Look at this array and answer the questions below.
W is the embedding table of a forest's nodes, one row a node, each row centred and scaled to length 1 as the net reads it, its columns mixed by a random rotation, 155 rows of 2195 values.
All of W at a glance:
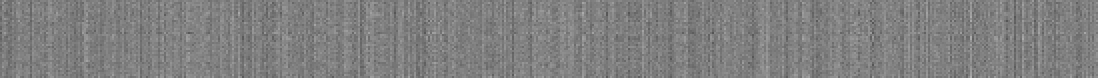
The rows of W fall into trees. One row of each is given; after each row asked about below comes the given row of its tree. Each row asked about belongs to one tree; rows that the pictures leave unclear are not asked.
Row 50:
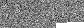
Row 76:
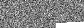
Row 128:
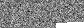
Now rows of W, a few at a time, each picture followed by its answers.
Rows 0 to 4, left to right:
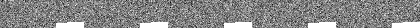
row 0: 128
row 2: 50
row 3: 128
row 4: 76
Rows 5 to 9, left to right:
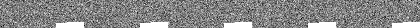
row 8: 50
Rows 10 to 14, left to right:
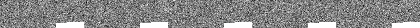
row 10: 76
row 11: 50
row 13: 128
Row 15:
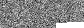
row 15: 50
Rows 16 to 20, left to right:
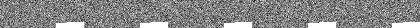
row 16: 76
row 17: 76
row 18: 76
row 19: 128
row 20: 76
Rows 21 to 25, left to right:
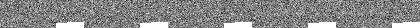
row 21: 128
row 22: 76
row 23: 76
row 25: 76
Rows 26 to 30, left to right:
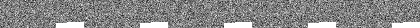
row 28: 50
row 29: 76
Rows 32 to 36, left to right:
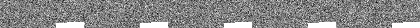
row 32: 76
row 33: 128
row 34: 76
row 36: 50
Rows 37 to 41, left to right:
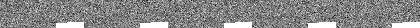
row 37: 128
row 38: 76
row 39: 128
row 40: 76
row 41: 76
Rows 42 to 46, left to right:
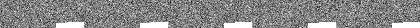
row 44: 50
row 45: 128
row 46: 50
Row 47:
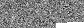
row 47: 128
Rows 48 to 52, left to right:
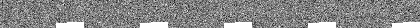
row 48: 50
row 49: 76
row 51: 76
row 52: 76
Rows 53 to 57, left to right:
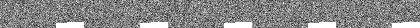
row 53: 50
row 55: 128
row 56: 128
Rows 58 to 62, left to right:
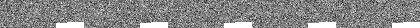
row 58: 128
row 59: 50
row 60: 128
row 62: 50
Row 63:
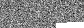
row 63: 128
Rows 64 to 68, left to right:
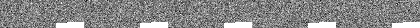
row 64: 128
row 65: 128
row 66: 128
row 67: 128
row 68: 76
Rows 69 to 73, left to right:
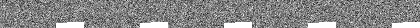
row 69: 50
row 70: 76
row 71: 50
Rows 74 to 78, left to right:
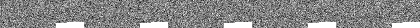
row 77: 76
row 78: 76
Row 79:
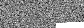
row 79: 76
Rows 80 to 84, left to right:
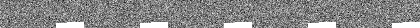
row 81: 50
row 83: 76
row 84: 76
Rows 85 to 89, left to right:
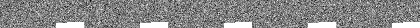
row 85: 128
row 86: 50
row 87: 128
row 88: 76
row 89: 128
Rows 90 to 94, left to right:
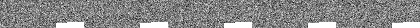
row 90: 128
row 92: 128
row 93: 50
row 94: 50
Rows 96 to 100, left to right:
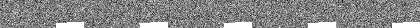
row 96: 50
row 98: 76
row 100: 50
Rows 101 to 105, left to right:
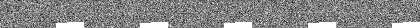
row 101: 128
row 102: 76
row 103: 128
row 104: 50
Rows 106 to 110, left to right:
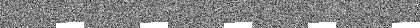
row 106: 76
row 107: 50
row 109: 50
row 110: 76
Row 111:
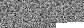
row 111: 128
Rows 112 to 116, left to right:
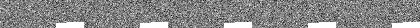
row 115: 50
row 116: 76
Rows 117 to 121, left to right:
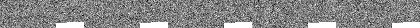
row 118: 76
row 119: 50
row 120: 50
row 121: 50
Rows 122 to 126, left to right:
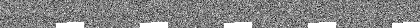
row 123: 76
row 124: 76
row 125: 128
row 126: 128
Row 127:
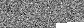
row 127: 128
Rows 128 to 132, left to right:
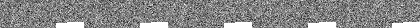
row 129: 128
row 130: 50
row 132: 128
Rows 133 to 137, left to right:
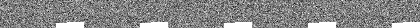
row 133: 76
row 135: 128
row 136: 128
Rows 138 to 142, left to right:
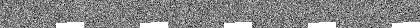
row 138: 50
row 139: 76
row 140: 50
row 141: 76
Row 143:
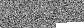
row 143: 76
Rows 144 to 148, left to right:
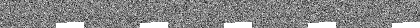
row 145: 76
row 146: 128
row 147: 76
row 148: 76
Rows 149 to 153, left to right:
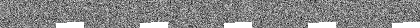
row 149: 76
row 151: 50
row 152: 76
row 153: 76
